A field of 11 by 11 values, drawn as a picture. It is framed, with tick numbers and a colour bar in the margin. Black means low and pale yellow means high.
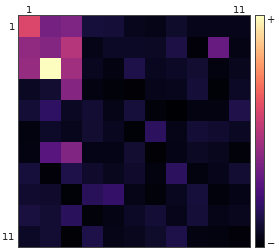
Average level on the scale: 10%. Odd patch: higher, in the top left. Stripes: none. Roughest part: top left. Mirror symmetry: none.
